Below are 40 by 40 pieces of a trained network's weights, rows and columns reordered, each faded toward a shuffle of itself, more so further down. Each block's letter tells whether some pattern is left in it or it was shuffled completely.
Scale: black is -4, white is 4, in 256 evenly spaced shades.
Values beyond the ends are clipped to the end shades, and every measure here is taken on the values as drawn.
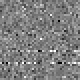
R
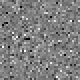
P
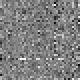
R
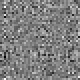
R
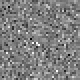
P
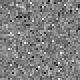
P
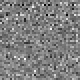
R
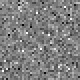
P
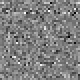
R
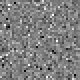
P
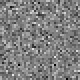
P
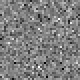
P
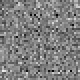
R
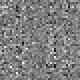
R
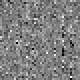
R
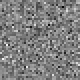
P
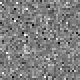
P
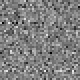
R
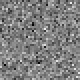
P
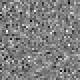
P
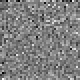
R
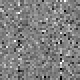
R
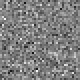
R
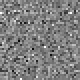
R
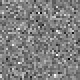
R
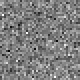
P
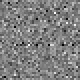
R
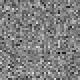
R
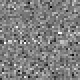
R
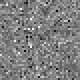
P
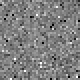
P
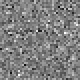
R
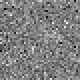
P
